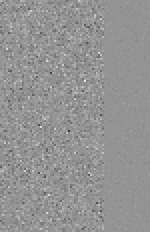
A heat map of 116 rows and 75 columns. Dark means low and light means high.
There are no regular stripes. The distribution is heavy-tailed on both sides. The grain is fine, like static. A vertical seam about 70% of the way across splits the table, and the right part is calmer.
